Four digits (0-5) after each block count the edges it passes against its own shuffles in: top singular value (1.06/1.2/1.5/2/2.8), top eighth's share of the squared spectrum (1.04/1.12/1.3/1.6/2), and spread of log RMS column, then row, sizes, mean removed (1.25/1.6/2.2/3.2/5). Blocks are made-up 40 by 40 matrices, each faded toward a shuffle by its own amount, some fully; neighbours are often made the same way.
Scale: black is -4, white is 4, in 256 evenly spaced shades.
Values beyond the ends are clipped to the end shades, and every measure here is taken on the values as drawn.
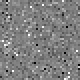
1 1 0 0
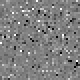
0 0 0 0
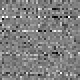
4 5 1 3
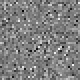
2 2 0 1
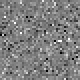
0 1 0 0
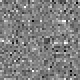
3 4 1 2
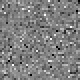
0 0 0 0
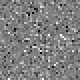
1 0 0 0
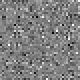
3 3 1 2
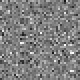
3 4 2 2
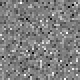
0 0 0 0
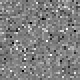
0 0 0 0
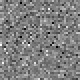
2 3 0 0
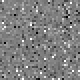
2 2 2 0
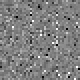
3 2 1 0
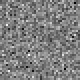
0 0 0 0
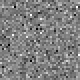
0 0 0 0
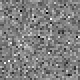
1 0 0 0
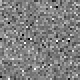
0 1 0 0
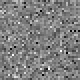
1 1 0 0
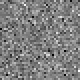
0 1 0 0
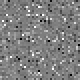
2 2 0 1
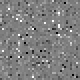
2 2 0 0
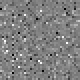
2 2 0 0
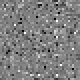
2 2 0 0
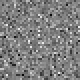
0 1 0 0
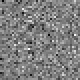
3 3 1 0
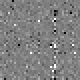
3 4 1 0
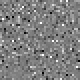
2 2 0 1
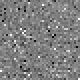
2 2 1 0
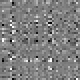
4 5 3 3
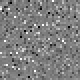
1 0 0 0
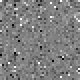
2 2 1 0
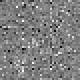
3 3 2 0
